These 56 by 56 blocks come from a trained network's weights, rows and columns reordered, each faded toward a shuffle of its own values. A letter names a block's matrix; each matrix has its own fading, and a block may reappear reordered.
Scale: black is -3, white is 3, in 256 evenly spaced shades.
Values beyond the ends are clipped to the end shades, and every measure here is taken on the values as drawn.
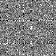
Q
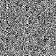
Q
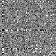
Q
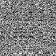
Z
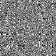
Q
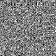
Q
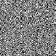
Q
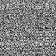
Z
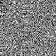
Q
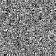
Q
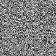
Q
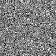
Q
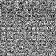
Z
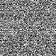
Z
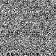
Z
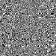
Q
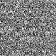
Z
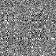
Q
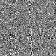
Q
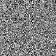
Q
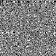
Q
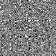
Q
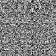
Z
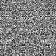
Z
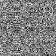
Z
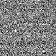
Z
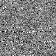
Q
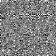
Q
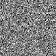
Q
